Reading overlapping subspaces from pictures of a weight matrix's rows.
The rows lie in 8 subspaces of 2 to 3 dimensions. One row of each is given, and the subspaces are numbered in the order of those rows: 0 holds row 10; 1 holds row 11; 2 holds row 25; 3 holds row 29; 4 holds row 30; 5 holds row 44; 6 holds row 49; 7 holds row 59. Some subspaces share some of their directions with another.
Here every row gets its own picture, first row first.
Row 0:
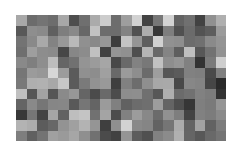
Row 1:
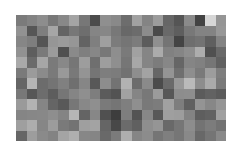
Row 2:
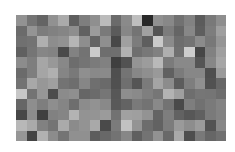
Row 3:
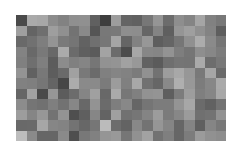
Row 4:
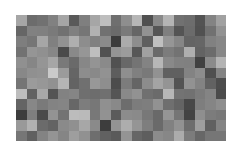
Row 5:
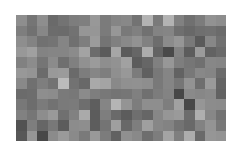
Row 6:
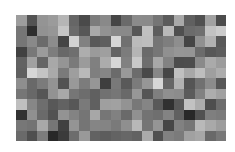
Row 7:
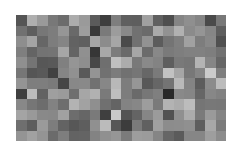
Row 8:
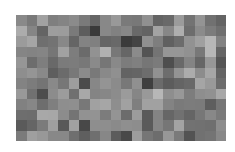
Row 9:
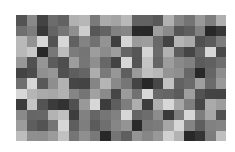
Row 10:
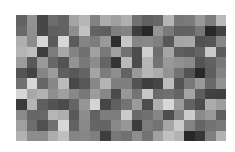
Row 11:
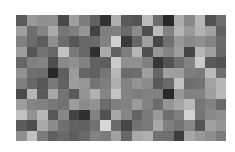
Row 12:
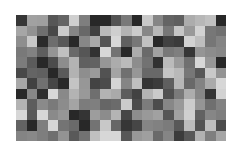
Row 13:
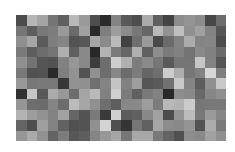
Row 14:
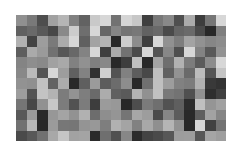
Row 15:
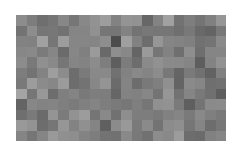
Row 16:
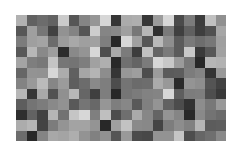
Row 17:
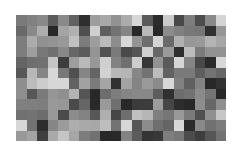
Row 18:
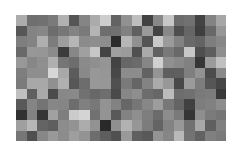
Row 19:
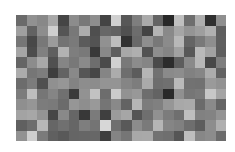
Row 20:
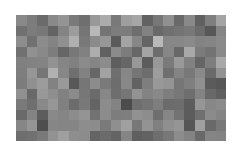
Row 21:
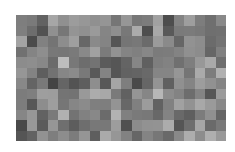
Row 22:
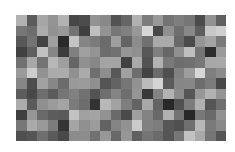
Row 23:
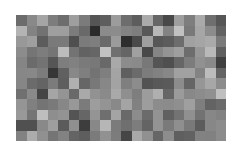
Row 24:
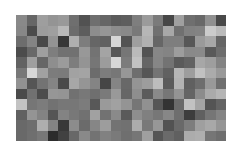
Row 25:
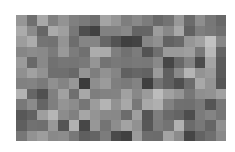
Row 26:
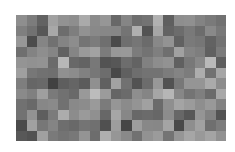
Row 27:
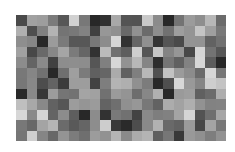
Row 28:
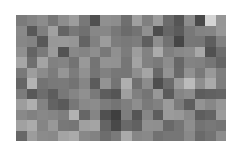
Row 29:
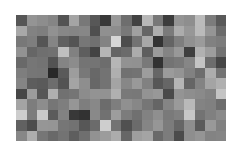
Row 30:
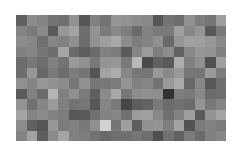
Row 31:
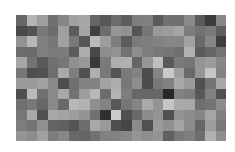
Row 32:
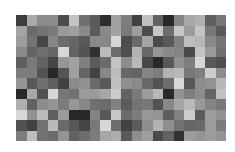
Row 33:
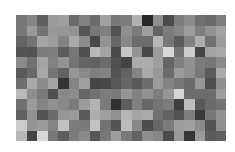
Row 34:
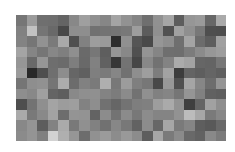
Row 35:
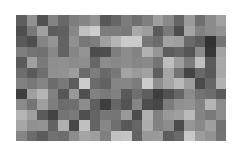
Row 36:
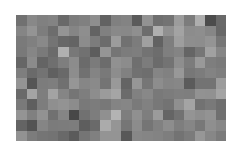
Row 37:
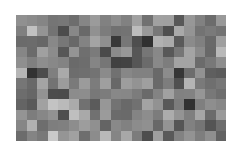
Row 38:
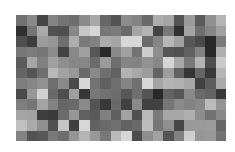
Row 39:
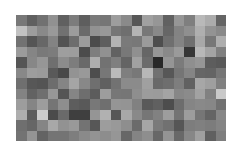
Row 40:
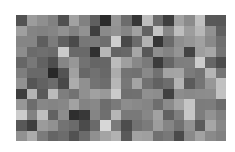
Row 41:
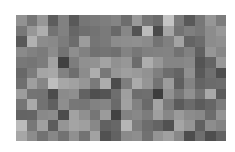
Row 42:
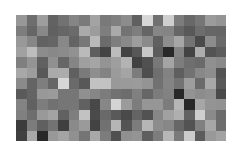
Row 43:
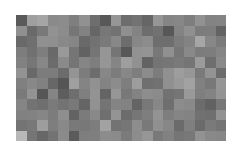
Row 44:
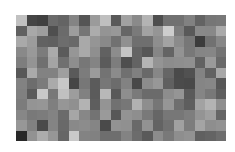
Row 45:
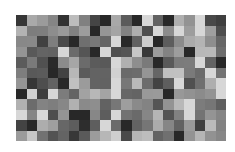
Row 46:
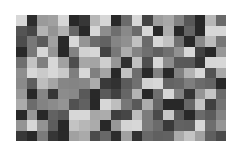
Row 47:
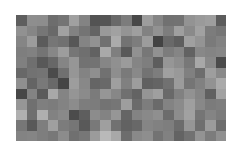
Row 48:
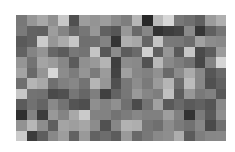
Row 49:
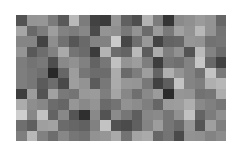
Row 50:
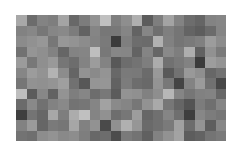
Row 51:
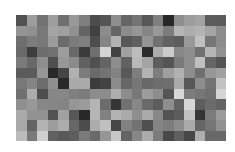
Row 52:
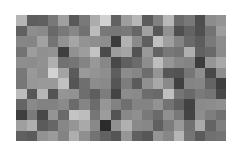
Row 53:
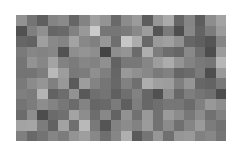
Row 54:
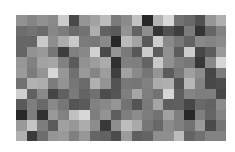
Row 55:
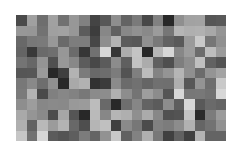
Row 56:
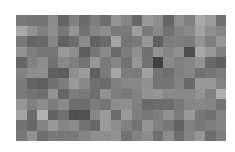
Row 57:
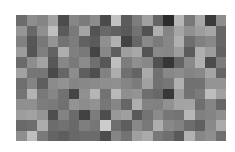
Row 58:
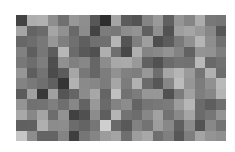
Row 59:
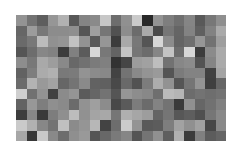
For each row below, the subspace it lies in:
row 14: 4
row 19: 1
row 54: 5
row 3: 5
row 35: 2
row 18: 3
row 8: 2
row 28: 6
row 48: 5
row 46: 0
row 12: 1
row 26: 4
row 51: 7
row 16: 1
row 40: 6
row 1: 6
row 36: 6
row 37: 0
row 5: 7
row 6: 0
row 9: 0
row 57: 1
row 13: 3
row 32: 4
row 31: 3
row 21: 4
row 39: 3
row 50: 2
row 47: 1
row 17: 4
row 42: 7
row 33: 7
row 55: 7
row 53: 2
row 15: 0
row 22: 0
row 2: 7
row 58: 5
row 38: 2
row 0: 4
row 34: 0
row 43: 5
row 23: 2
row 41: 4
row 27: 6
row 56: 3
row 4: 1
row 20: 4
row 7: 3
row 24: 0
